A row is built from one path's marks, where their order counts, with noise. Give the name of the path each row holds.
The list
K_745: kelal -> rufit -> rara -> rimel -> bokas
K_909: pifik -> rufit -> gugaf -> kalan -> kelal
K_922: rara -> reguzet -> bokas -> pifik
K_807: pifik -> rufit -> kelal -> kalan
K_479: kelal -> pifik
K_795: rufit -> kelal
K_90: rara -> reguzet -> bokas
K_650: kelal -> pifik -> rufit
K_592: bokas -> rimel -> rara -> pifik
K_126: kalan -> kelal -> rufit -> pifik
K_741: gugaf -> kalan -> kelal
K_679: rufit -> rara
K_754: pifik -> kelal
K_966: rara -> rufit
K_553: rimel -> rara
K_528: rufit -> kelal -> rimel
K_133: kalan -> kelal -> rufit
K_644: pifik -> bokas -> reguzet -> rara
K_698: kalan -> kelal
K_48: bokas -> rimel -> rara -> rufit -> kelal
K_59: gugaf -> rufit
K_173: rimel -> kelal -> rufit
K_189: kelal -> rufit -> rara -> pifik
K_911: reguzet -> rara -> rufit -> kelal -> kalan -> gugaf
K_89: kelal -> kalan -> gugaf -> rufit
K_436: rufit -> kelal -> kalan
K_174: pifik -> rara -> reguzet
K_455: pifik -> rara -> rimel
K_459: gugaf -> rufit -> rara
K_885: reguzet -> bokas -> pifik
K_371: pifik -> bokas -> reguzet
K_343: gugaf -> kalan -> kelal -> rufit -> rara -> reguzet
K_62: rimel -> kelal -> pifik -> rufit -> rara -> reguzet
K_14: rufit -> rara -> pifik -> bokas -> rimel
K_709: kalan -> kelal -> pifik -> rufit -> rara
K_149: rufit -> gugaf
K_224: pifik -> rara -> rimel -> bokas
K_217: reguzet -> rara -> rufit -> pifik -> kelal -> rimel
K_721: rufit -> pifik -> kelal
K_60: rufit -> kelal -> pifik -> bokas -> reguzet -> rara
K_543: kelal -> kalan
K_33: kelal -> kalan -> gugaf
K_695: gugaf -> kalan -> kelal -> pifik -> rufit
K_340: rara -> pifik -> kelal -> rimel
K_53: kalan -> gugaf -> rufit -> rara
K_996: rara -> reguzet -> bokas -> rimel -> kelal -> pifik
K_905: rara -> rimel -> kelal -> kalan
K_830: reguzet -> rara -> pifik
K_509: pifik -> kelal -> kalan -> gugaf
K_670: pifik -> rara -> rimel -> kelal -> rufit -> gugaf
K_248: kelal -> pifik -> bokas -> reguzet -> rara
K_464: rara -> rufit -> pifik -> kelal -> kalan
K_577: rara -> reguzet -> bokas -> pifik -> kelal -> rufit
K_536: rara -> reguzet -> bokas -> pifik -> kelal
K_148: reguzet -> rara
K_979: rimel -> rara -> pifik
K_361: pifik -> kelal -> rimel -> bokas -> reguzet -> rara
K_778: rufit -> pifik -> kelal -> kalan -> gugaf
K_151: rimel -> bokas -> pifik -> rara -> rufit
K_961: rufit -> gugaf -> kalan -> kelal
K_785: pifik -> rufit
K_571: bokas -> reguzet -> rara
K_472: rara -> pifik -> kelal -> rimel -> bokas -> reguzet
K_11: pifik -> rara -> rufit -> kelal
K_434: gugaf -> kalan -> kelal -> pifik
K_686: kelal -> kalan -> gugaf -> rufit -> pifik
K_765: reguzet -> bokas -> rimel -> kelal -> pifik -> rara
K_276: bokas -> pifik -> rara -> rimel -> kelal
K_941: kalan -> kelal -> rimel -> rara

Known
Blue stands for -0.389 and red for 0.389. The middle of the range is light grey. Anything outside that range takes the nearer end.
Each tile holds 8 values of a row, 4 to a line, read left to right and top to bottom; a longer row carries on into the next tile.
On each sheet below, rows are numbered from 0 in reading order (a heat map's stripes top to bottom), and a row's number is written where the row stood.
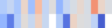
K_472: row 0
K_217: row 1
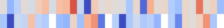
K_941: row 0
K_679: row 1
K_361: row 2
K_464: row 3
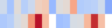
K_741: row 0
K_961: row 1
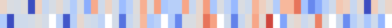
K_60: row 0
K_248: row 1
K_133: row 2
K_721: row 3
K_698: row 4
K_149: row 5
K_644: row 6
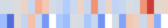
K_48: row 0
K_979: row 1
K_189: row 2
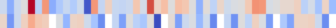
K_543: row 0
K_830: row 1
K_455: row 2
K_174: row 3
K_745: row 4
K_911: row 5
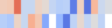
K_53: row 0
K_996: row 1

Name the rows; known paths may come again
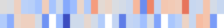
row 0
K_911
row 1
K_276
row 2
K_224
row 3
K_53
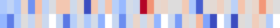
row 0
K_472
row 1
K_644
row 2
K_650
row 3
K_148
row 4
K_709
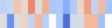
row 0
K_807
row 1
K_905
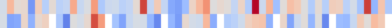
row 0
K_371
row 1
K_721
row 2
K_173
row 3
K_340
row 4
K_89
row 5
K_174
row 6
K_33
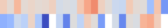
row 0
K_553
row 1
K_745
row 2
K_436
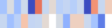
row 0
K_885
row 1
K_830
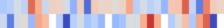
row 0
K_754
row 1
K_361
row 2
K_961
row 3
K_459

